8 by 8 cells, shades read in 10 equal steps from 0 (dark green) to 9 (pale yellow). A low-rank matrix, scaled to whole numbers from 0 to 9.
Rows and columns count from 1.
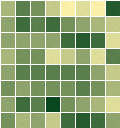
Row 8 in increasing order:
1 2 2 4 5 5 6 7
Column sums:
40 30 31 36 35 31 42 45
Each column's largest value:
6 6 5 8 9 8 9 8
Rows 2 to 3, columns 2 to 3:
2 3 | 5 5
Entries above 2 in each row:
7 6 5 8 8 8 6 5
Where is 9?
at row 1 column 5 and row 1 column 7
